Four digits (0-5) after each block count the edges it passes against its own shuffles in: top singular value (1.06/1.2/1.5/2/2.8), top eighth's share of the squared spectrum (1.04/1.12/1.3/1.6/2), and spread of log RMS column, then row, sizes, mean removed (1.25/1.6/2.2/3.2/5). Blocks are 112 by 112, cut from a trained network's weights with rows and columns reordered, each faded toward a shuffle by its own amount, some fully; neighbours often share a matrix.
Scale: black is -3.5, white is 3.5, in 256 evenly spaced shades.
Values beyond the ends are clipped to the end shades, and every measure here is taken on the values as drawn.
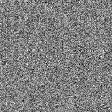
3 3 1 1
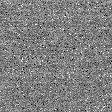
1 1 0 0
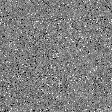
2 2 0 1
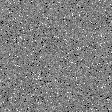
0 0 0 0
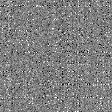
3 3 2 2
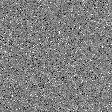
0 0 0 0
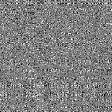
4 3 0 3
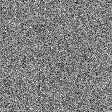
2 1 0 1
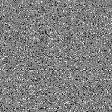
4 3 0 2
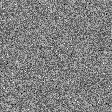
0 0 0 0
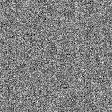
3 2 0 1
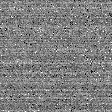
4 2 1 1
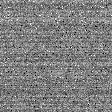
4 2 1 1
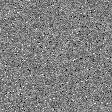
0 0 0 0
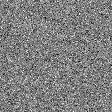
2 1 0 0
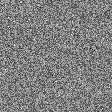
0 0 0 0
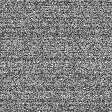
3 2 0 0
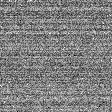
4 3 0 1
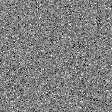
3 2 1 1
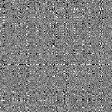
4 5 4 3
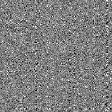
3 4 3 2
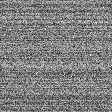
4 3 0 1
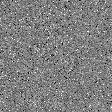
1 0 0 0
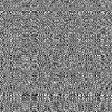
5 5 2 4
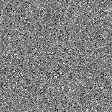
3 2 0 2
